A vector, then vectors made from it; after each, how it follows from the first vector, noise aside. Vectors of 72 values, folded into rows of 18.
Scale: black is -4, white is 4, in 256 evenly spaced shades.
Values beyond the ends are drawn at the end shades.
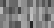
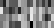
scaled up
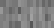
shrunk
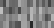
copied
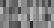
copied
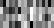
scaled up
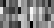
scaled up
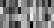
scaled up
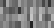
copied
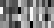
scaled up
